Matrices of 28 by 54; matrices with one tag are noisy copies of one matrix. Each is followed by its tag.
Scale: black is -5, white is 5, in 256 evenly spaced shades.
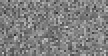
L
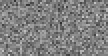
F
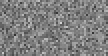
L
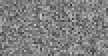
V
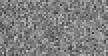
L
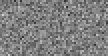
F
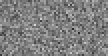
V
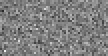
V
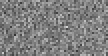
L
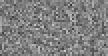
V
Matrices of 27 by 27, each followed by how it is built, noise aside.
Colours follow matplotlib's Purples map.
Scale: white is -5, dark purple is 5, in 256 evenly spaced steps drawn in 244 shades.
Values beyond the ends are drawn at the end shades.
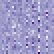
uneven columns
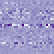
uneven rows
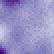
smooth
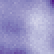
smooth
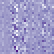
uneven columns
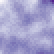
smooth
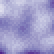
smooth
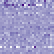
uneven rows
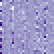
uneven columns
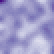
smooth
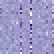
uneven columns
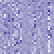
uneven columns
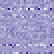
uneven rows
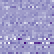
uneven rows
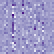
uneven columns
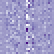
uneven columns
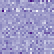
uneven rows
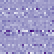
uneven rows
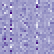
uneven columns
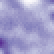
smooth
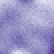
smooth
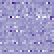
uneven rows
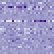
uneven rows
